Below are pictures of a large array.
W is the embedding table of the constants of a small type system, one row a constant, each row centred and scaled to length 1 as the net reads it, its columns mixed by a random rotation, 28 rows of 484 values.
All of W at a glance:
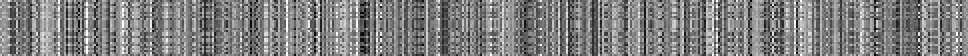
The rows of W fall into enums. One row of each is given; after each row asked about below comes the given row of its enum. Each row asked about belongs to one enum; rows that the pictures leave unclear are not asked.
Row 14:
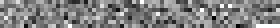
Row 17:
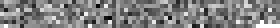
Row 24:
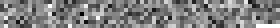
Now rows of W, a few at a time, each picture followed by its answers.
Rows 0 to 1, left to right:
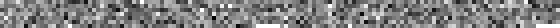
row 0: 14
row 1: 24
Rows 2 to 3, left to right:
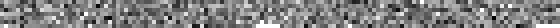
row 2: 17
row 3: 14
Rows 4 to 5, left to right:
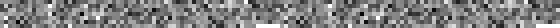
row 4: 24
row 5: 24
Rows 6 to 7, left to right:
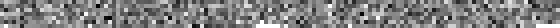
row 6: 17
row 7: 24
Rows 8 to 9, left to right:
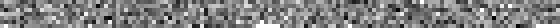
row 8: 17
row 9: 14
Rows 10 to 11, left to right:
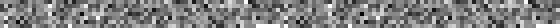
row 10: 24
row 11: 24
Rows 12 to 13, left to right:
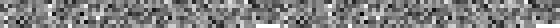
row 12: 24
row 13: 24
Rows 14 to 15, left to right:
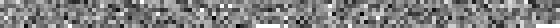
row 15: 24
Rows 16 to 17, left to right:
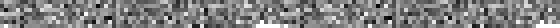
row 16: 17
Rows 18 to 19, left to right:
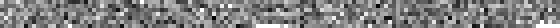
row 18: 14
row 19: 17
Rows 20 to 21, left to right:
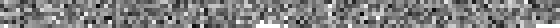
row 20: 17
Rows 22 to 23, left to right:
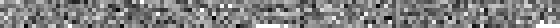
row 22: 14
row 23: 17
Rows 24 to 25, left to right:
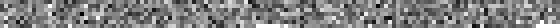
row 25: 17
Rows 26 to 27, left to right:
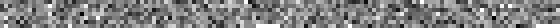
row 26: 24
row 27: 14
